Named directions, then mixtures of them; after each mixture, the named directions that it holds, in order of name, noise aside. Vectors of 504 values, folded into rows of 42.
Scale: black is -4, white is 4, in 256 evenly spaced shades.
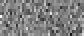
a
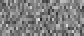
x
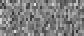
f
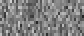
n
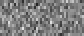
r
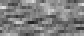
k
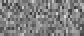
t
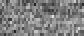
f, k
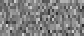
x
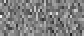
a, t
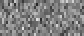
r, x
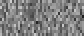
n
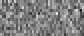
n, t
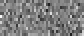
a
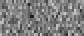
f, n, x
